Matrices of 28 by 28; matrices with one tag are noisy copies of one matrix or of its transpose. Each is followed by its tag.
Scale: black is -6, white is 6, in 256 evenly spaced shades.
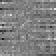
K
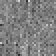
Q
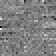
Q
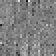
Q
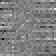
K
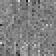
Q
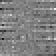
K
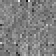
Q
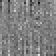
K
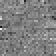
Q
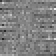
K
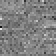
Q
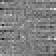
K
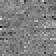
Q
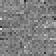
Q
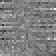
K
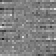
K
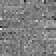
Q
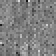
Q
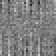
K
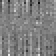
K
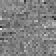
Q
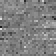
Q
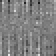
K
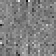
Q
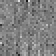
Q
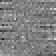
K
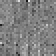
Q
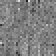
Q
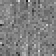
Q
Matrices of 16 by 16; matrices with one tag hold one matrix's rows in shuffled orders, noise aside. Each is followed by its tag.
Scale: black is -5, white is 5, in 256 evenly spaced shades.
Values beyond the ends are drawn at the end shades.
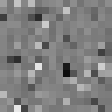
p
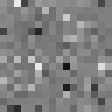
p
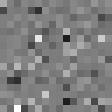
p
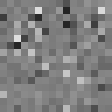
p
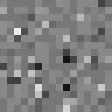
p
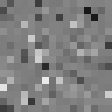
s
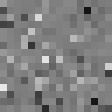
s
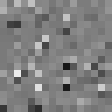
p
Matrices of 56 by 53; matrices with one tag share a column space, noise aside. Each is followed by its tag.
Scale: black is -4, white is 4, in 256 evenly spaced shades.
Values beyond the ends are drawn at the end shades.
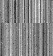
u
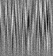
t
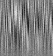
t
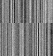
u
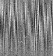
t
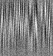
t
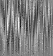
t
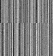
u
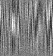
t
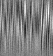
t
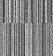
u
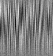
t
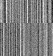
u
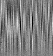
t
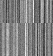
u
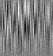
t
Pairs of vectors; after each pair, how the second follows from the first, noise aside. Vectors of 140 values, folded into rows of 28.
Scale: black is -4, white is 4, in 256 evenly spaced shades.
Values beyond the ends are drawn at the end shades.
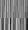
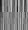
reversed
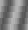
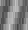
reversed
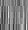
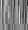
reversed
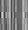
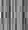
negated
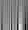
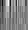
reversed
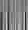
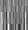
negated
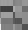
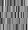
shuffled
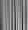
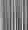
negated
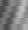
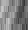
negated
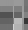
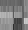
negated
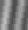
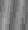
shrunk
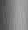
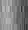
reversed
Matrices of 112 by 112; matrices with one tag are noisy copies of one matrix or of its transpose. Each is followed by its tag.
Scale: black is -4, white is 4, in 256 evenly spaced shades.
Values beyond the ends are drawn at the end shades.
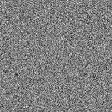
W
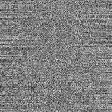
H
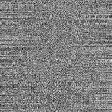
H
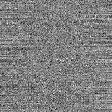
H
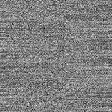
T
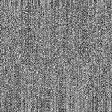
T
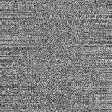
H
